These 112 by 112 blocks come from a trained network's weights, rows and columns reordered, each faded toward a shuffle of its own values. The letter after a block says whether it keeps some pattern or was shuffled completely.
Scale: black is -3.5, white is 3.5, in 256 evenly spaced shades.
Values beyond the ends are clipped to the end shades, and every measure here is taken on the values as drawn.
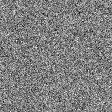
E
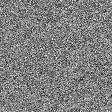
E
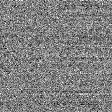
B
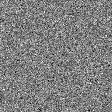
E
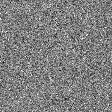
E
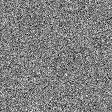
E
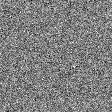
E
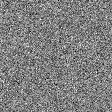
E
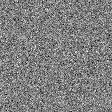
E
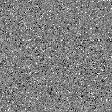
B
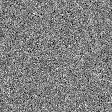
E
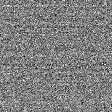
B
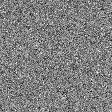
E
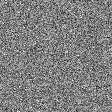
E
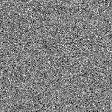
B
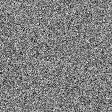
E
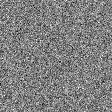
E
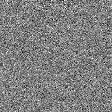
B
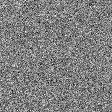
E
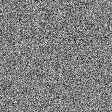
E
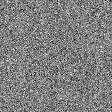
B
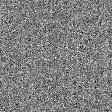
B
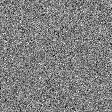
E
